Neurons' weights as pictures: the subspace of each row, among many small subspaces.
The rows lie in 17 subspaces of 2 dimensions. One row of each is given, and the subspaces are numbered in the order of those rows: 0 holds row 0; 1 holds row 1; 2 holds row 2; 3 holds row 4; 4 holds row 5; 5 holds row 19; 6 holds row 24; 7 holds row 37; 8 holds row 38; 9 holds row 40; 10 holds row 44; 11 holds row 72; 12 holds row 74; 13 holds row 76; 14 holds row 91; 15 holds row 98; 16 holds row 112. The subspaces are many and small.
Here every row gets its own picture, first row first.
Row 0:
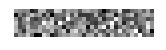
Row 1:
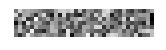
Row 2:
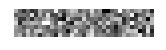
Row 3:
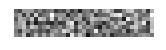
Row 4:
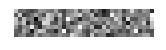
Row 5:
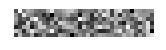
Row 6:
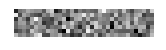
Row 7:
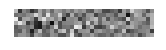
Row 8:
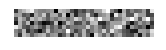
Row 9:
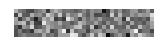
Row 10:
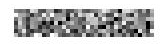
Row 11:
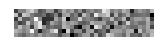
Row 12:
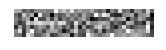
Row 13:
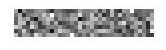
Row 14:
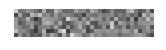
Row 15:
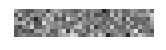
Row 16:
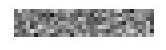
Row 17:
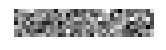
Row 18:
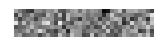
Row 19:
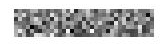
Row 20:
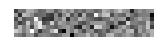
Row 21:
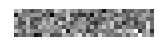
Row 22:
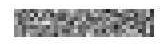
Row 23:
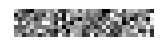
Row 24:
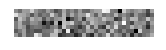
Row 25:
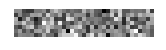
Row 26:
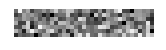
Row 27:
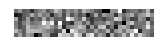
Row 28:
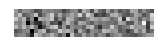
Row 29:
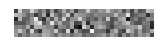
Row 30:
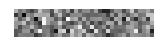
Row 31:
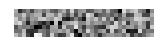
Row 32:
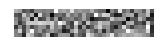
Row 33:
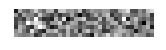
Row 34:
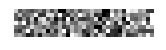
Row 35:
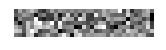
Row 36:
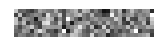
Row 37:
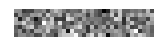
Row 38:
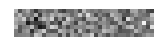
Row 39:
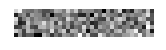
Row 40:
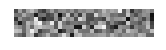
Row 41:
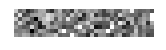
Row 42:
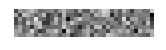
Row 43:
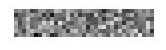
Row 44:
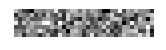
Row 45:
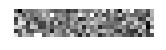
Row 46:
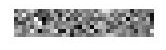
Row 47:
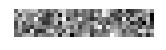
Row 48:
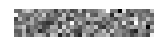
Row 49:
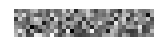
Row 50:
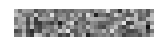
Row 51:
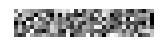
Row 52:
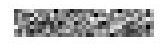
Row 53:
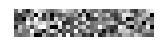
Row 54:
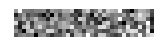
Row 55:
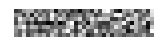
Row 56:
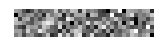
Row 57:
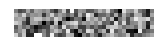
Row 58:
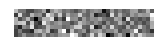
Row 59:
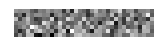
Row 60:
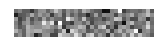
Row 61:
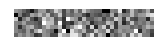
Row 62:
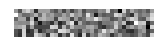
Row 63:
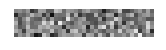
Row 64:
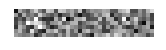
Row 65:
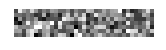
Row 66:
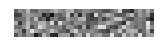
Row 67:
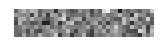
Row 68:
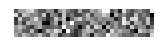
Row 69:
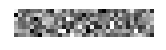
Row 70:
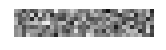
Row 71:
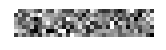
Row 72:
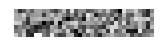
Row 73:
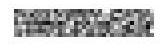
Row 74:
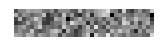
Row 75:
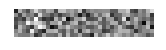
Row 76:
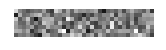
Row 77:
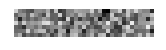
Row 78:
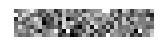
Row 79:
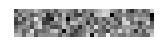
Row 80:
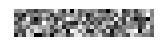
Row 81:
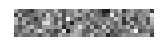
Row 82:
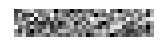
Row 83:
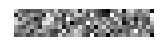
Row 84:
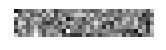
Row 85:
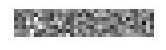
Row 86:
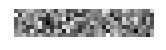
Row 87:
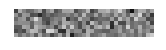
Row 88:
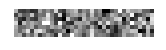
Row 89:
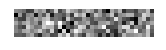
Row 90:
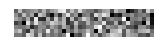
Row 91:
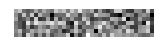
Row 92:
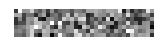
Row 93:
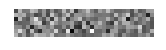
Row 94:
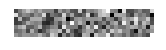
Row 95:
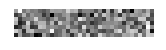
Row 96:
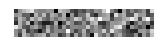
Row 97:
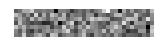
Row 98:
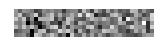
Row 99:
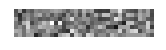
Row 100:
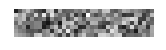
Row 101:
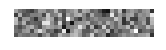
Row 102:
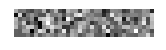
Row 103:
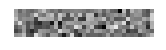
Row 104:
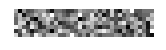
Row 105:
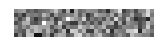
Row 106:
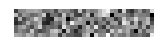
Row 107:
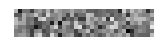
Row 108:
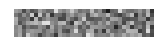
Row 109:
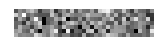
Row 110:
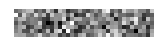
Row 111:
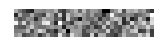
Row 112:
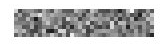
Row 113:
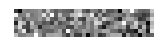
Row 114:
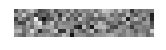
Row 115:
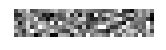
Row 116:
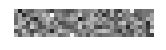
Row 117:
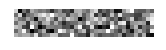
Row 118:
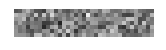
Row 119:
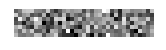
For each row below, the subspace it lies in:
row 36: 3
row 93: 5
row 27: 6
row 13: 4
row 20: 6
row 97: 10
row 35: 9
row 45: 4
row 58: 7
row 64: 8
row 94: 12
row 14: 16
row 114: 9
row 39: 4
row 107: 5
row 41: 0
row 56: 12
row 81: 3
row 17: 1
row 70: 2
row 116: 4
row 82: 1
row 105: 11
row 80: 11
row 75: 8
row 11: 6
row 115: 0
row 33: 8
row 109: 9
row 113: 16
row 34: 14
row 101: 3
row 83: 12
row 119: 7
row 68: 3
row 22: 2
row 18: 10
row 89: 15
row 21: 13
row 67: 2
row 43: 0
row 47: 2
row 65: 11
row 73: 14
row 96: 1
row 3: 14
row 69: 13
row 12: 10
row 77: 14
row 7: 11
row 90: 14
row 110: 15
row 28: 15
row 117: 13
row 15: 7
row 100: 8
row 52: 1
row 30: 9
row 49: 5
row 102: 15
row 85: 15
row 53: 8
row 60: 6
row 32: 10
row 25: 7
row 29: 5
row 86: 15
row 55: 14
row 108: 2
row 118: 8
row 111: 10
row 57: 11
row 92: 5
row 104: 4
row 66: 0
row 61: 6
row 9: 7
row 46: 9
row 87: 16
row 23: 10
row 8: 1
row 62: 12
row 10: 0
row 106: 12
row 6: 13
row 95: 4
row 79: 12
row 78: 6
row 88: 2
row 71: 16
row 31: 11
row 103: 9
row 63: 0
